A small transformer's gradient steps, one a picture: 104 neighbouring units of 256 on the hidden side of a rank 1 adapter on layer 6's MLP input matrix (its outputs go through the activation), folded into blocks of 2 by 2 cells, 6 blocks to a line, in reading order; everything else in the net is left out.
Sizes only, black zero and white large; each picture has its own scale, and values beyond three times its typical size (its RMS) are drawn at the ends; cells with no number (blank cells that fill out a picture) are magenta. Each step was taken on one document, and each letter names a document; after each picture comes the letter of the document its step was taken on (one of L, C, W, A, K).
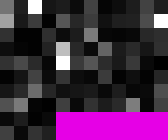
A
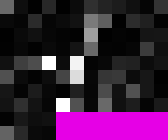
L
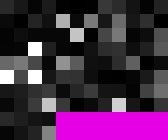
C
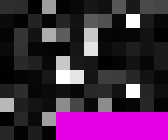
L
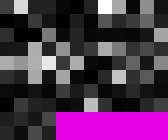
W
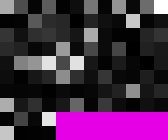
L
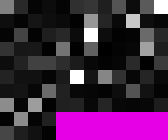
L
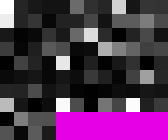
A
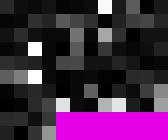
C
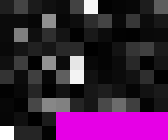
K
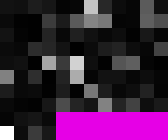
K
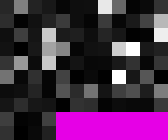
W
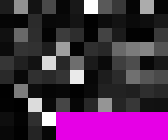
K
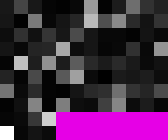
K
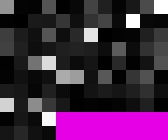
L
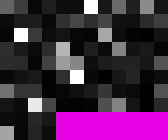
K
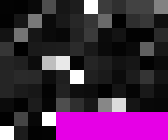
K
